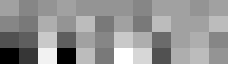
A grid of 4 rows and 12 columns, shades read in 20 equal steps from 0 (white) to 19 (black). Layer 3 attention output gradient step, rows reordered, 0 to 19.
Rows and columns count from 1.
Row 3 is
13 12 4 12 7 9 4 6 11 7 6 9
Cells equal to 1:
1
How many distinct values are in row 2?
6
